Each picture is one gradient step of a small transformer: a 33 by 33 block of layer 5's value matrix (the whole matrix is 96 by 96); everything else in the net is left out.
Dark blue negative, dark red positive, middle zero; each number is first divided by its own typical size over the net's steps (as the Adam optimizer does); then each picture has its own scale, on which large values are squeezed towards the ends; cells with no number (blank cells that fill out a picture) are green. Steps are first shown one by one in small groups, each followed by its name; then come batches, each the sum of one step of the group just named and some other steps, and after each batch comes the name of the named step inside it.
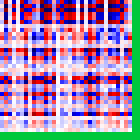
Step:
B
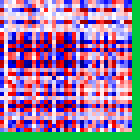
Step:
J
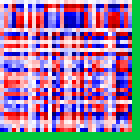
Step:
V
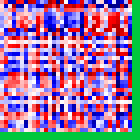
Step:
V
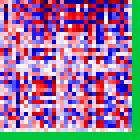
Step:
B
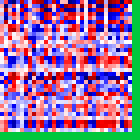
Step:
B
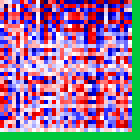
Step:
B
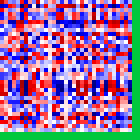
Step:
V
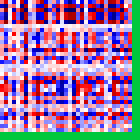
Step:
B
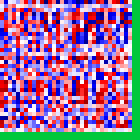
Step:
J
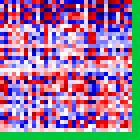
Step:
B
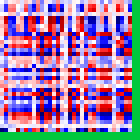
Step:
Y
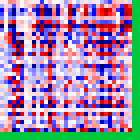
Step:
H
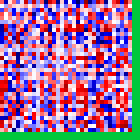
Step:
H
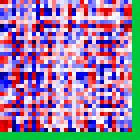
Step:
H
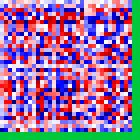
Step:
Y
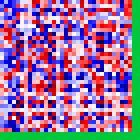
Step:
H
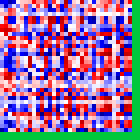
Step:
Y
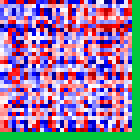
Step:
H
